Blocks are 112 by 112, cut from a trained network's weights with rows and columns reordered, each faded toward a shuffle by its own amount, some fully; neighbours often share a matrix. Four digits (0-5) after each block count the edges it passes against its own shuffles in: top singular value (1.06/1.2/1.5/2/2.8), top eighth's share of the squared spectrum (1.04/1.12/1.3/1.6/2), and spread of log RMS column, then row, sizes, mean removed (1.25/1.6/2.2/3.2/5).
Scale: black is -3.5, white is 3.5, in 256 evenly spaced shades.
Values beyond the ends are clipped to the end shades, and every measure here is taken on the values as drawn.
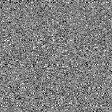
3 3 1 3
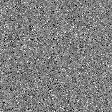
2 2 0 1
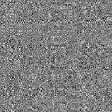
3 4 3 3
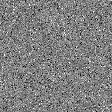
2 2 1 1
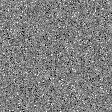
0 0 0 0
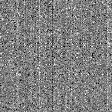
3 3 1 2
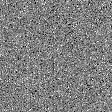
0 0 0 0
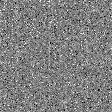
1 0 0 0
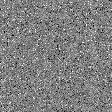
0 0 0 0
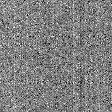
3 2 0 2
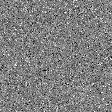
2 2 0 1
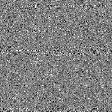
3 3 1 3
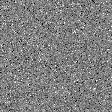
0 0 0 0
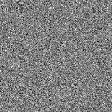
3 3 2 1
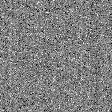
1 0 0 0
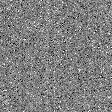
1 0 0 0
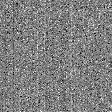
2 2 0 1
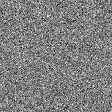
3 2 1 0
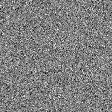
2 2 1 0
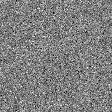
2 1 0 0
